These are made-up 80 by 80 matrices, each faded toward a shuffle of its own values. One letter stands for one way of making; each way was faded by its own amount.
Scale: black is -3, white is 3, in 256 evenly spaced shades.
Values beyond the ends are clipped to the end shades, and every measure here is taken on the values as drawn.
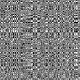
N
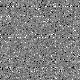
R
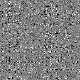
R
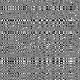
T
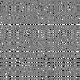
T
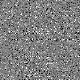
R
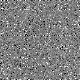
R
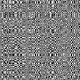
N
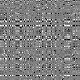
T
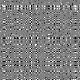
T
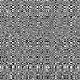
N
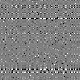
T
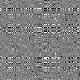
T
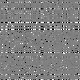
T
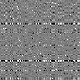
T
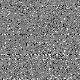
R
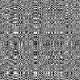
N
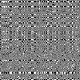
T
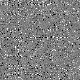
R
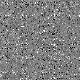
R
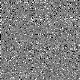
R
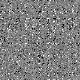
R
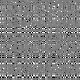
T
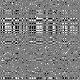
T
